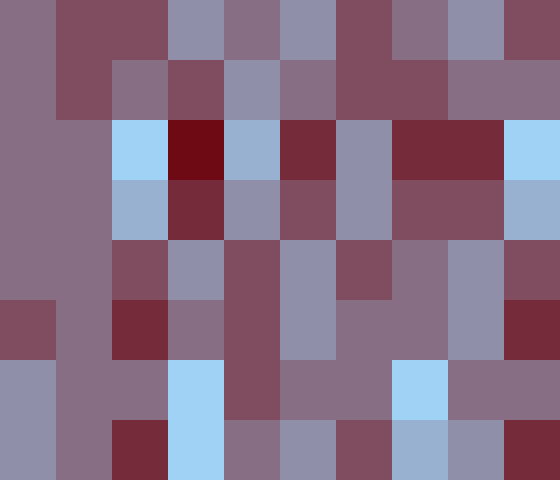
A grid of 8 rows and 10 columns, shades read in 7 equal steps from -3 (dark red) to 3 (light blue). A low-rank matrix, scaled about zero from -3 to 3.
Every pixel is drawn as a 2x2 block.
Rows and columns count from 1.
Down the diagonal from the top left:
0 -1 3 -2 -1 1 0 2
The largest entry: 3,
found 5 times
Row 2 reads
0 -1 0 -1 1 0 -1 -1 0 0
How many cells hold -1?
19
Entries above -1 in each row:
6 6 6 6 6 6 9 7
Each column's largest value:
1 0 3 3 2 1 1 3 1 3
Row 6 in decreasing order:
1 1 0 0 0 0 -1 -1 -2 -2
